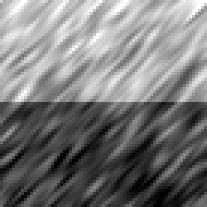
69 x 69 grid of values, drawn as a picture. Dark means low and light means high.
Slope: up to the top. Grain: diagonal, up to the right. Seam: horizontal, 50% of the way down, the top part higher. Average level on the scale: 50%.
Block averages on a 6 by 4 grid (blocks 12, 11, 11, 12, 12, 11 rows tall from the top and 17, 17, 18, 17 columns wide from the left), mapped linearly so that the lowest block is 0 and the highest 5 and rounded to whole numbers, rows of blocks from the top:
5555
4544
4453
1111
1001
1100
